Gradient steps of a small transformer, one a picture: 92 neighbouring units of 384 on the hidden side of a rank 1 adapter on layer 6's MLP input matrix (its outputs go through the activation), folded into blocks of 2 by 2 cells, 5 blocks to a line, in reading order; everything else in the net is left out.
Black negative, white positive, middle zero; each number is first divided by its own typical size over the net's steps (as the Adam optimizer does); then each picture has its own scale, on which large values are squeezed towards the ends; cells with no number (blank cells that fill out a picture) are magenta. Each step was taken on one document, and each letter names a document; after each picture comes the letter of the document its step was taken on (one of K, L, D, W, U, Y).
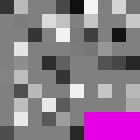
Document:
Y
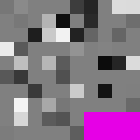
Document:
Y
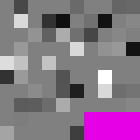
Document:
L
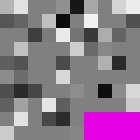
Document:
Y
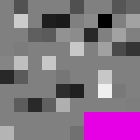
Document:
L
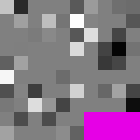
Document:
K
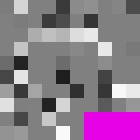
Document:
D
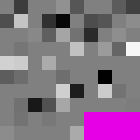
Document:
L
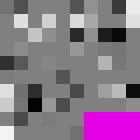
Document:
K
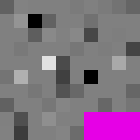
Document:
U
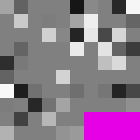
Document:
K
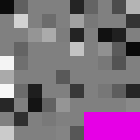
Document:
K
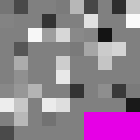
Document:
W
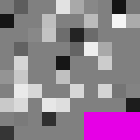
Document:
W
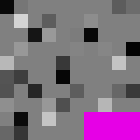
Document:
U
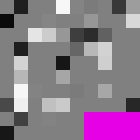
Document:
W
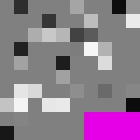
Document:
W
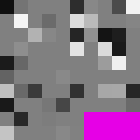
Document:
K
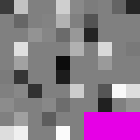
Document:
D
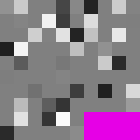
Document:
Y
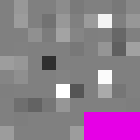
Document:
L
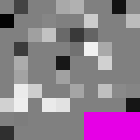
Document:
W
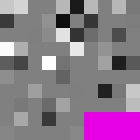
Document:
Y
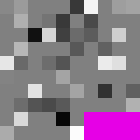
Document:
Y
